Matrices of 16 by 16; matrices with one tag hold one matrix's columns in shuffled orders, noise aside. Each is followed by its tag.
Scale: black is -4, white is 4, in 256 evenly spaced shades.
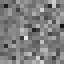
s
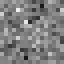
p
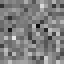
s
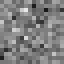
p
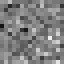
s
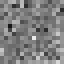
s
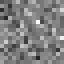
p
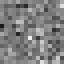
s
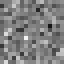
s
